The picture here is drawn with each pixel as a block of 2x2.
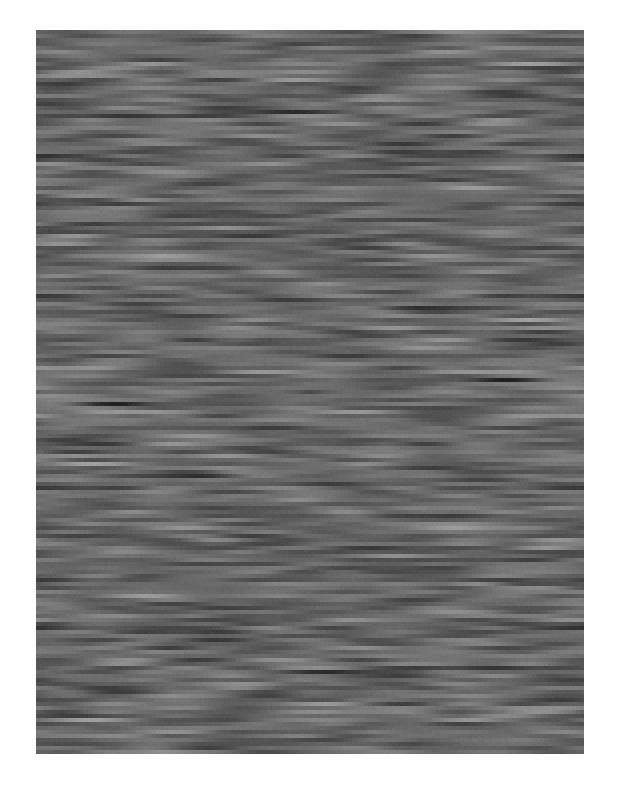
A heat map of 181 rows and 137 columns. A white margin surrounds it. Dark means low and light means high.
No overall slope runs across the table. The grain runs across in streaks. It looks the same turned upside down. The values follow a bell shape.
